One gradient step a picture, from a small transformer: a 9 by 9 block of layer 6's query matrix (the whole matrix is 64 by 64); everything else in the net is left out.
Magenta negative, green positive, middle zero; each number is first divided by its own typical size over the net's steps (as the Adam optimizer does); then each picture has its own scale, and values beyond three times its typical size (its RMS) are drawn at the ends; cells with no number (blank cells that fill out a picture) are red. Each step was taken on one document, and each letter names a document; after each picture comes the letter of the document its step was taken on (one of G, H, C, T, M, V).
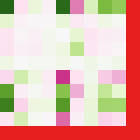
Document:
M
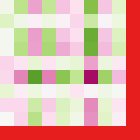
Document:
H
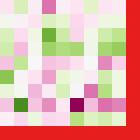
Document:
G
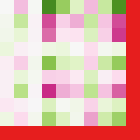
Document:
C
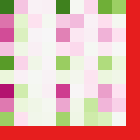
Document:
M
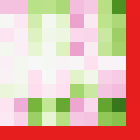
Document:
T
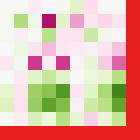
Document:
G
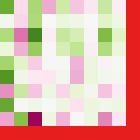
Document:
H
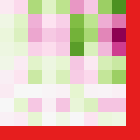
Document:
T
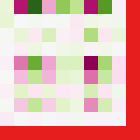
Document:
H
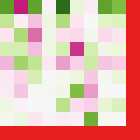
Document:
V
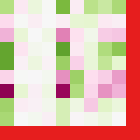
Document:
M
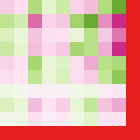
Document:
T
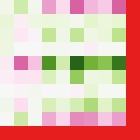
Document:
G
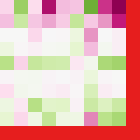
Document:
C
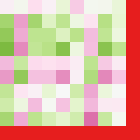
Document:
V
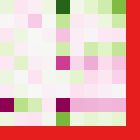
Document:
M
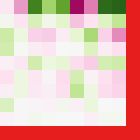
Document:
T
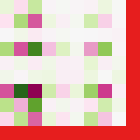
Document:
H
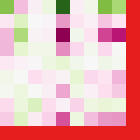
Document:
M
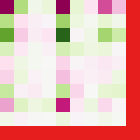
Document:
M
